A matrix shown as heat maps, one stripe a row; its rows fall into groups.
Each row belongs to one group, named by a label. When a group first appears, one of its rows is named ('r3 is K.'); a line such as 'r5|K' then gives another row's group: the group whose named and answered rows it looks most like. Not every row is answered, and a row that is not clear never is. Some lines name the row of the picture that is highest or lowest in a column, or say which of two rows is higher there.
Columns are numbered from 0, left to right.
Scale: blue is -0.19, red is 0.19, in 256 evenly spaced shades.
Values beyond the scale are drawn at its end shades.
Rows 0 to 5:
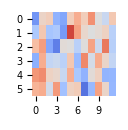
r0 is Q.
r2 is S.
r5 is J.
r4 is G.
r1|Q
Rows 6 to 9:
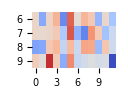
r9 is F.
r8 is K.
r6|K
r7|G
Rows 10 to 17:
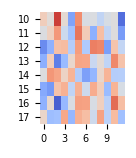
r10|F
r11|F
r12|K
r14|G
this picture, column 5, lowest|14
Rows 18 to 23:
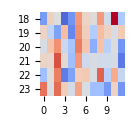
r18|Q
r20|F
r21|F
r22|Q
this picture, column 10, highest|18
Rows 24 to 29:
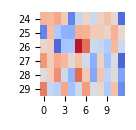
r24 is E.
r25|Q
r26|Q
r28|F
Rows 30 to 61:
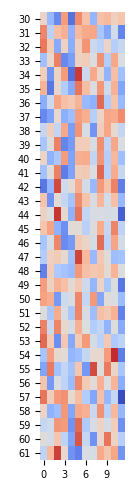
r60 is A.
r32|J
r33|Q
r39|Q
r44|F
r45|S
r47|F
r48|Q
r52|F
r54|E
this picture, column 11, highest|37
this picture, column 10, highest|54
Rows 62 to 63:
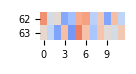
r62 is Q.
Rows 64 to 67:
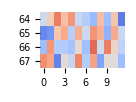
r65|K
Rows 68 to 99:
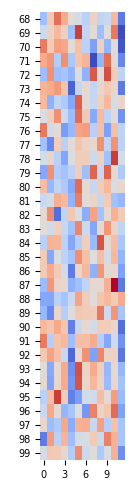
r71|J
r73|E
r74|A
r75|F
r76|Q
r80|A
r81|F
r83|A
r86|E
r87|E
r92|E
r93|K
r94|K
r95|E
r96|S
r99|F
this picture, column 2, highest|95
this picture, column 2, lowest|82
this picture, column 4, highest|82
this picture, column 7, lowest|71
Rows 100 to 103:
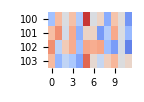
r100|F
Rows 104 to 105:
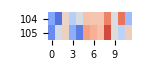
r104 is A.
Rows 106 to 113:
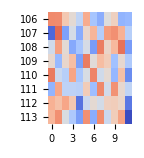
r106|G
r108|S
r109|K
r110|J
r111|S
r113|S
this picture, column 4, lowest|112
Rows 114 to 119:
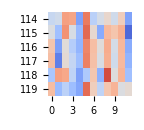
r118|E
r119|A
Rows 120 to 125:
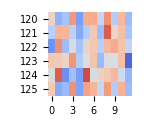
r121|E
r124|S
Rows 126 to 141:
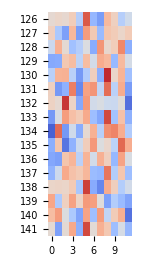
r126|G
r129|K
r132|F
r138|G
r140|S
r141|K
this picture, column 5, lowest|130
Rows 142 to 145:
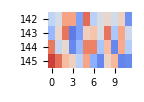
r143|Q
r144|Q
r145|G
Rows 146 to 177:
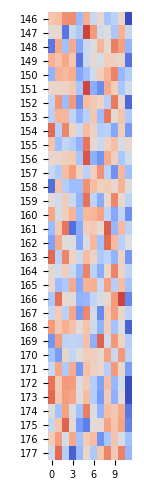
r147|Q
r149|E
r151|G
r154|F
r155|A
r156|G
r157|K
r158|Q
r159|A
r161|Q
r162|E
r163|F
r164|A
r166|E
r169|S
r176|J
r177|S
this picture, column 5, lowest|175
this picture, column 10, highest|166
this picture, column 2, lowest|147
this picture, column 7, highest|169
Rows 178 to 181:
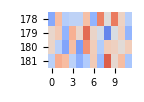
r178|S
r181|E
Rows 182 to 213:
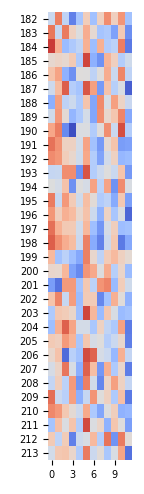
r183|F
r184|S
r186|S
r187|F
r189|S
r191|G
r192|G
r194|Q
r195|F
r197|G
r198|G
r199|A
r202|J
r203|F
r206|Q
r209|J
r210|G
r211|F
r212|Q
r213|F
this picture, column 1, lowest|201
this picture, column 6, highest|206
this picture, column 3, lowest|190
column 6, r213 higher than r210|Yes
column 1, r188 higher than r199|Yes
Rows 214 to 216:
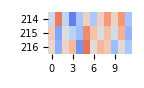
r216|K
